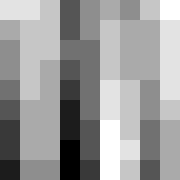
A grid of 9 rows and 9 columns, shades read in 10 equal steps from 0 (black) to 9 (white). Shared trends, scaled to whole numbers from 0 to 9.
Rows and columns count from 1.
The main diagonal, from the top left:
8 7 7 3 4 8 7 4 6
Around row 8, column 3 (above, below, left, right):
6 5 6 0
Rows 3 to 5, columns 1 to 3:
5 7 7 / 5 7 6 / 4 7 6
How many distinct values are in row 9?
8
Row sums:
58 55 54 52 51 47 44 44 38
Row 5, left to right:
4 7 6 2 4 8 7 5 8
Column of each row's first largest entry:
9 9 9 9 6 6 6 6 6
